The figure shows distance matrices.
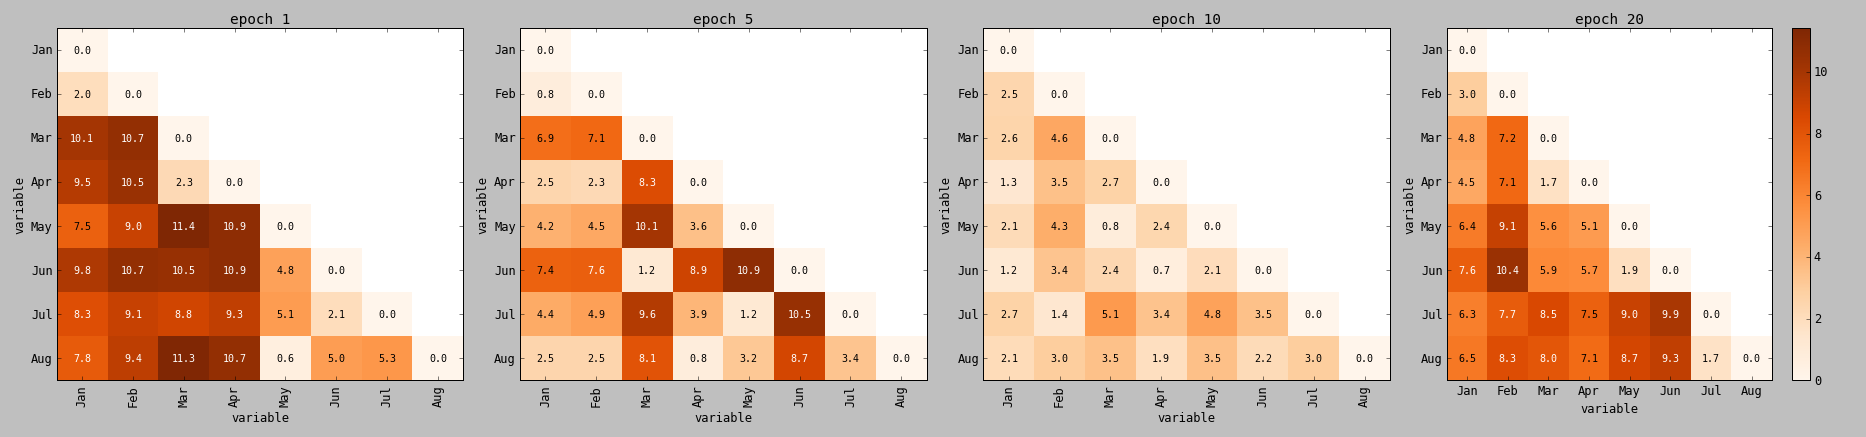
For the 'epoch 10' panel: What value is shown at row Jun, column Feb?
3.4
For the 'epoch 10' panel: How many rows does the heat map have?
8
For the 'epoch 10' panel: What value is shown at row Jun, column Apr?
0.7
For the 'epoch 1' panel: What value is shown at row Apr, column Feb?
10.5
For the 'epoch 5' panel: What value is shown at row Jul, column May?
1.2
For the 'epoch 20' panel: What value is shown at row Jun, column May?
1.9
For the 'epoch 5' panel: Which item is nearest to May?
Jul
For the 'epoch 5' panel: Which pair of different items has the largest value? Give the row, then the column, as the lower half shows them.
Jun, May
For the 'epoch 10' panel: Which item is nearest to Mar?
May
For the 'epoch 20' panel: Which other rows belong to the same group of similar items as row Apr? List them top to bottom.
Mar
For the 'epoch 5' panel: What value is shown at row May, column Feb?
4.5
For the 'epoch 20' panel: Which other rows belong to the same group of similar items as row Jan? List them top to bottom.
Feb
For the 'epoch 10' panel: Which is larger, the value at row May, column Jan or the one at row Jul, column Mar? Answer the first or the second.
the second
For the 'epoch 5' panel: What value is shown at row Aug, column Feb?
2.5
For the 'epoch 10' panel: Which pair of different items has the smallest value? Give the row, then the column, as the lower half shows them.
Jun, Apr
